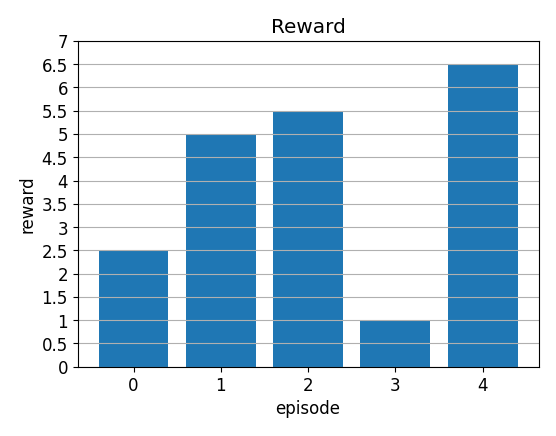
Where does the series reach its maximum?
4
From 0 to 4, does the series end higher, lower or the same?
higher
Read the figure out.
Title: Reward
x-axis: episode, ticks 0 1 2 3 4
y-axis: reward, ticks 0 0.5 1 1.5 2 2.5 3 3.5 4 4.5 5 5.5 6 6.5 7
Values:
2.5 5 5.5 1 6.5
